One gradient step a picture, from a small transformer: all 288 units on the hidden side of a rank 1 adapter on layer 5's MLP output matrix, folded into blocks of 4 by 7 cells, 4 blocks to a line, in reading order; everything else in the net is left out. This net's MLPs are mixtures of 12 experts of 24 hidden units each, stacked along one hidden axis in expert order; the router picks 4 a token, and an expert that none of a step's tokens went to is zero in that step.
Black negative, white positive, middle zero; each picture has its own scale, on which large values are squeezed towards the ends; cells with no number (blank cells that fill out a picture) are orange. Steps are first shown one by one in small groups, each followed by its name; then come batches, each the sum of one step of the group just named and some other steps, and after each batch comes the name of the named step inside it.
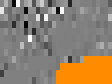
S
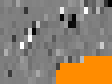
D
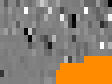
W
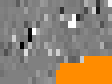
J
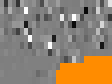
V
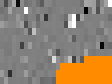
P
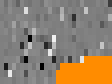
W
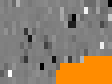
W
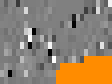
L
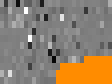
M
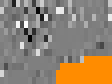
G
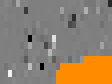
L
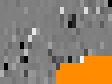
L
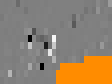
L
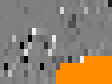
L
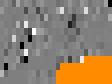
G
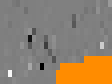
L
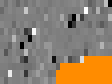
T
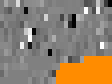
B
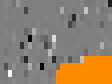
T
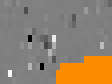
B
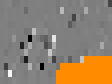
T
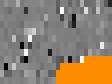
B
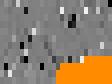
B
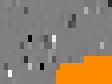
B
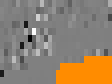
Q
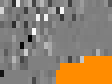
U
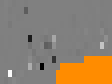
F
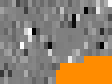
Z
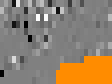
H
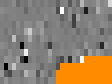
Z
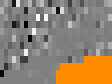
H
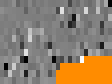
Z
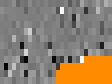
Z
